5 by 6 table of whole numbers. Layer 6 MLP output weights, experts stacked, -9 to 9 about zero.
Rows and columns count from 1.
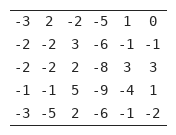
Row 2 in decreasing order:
3 -1 -1 -2 -2 -6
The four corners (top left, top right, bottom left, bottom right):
-3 0 -3 -2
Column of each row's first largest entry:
2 3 5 3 3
